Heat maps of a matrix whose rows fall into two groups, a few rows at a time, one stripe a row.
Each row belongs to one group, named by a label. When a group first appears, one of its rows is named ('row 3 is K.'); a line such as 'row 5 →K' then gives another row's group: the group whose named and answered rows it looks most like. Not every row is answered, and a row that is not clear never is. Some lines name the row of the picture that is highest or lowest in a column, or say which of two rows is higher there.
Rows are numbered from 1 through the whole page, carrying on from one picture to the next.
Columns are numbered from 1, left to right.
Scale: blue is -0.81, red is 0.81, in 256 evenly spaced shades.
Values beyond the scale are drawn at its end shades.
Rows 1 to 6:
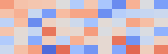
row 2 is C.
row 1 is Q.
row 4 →Q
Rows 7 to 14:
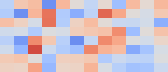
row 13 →C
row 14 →C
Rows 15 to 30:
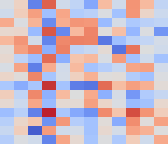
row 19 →C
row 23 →C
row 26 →C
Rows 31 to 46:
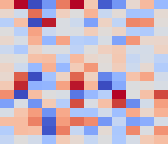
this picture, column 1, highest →41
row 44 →C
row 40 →C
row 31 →C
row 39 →C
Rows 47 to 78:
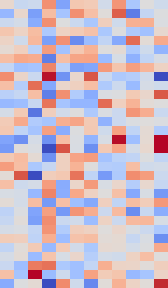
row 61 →Q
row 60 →C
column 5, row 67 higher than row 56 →No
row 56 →C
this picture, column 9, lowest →51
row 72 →Q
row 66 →C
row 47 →Q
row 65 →C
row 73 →Q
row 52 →Q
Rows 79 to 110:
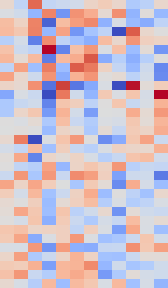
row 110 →Q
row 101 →C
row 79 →C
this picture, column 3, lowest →94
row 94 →C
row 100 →C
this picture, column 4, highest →84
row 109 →C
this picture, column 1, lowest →89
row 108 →C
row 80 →Q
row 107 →C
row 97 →Q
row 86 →Q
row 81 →C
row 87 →Q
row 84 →Q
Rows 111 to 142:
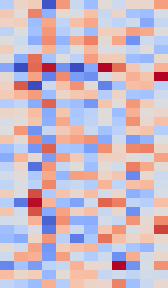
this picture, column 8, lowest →120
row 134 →C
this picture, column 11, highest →127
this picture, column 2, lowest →118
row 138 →C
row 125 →C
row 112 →C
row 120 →C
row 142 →Q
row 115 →Q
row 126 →C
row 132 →C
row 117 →C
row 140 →Q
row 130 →Q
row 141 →C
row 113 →Q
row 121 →C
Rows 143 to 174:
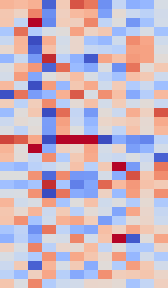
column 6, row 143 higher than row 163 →Yes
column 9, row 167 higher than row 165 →No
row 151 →C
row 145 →C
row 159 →C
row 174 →C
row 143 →C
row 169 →Q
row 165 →Q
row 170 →C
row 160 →Q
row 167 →C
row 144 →C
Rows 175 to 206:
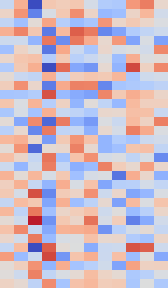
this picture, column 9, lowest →194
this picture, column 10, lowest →199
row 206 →Q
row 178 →C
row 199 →C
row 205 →C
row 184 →C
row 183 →Q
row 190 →C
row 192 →Q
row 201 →C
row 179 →Q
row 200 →C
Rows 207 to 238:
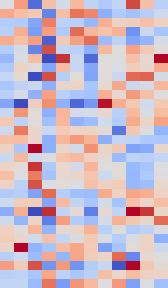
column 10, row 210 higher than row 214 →No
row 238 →Q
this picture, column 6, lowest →218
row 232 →C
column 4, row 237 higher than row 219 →Yes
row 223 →C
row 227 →C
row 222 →C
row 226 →C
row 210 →Q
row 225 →C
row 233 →Q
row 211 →C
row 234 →C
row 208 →C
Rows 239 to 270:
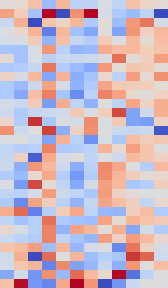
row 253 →Q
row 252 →C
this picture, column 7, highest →240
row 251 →Q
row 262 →C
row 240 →Q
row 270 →C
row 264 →Q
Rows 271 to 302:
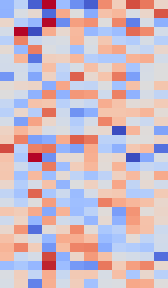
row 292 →C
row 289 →Q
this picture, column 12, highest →272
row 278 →Q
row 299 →Q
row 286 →C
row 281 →Q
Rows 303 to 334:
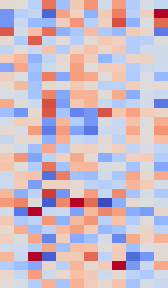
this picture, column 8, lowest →325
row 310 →Q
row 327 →Q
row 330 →Q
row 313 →Q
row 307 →C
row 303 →Q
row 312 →C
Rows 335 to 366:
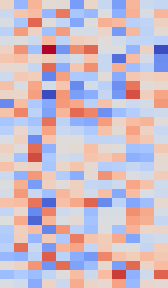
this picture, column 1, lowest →346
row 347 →C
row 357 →C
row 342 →Q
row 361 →Q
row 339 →Q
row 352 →C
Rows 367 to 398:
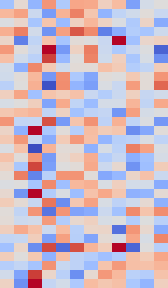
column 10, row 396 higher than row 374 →Yes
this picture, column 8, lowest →370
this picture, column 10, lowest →394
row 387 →Q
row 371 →Q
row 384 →C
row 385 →C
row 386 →C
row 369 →Q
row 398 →C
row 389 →Q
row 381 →C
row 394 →Q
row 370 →C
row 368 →C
